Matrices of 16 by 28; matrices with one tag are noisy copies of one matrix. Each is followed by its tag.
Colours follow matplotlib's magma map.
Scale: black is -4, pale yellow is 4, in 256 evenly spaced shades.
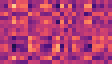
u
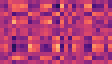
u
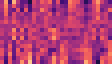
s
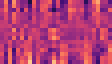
s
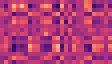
u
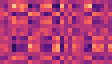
u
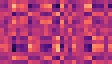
u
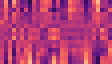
s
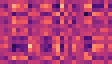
u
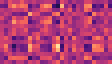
u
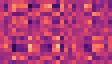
u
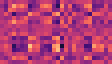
u
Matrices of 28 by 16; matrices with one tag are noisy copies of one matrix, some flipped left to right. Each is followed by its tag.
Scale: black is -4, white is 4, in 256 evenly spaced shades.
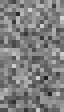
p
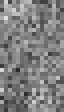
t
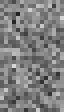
p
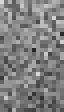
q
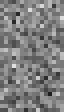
p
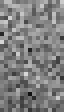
q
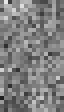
t
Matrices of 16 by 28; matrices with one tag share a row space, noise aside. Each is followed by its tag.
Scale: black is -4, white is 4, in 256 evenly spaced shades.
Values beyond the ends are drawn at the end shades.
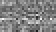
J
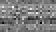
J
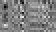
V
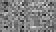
V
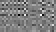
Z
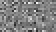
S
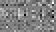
Z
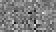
S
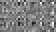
Z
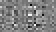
S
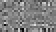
V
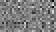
Z
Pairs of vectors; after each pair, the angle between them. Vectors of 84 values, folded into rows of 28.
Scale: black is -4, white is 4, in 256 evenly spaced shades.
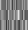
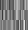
orthogonal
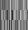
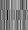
partly aligned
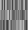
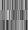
nearly parallel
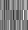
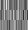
nearly opposite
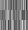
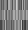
partly opposed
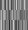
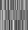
nearly parallel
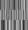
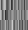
orthogonal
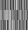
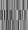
partly opposed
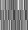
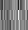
partly opposed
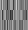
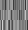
orthogonal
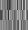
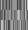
partly aligned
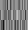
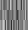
partly opposed
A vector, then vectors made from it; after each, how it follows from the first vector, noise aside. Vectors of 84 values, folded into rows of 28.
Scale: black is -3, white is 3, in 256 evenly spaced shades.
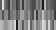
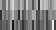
reversed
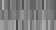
shrunk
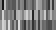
wrapped around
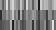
reversed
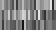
wrapped around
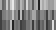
reversed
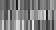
wrapped around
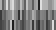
reversed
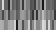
copied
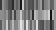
wrapped around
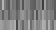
shrunk
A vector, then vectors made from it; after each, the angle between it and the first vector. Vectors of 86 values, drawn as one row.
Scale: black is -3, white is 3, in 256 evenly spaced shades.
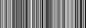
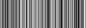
orthogonal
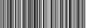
partly opposed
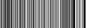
partly opposed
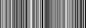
nearly parallel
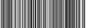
nearly opposite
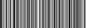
orthogonal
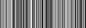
nearly parallel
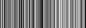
partly aligned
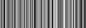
orthogonal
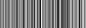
orthogonal
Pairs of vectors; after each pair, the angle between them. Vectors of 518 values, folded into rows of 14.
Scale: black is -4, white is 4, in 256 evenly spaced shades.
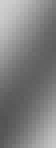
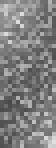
partly aligned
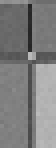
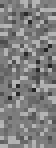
orthogonal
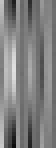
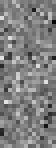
orthogonal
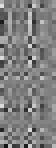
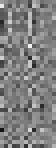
nearly parallel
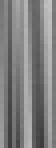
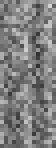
partly aligned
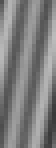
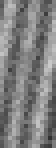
nearly parallel
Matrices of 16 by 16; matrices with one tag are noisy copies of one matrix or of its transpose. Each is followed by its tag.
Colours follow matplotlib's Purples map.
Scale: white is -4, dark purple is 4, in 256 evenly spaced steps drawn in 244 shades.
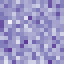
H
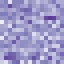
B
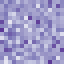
H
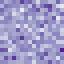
H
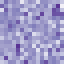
B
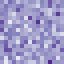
H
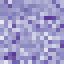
B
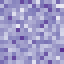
H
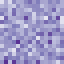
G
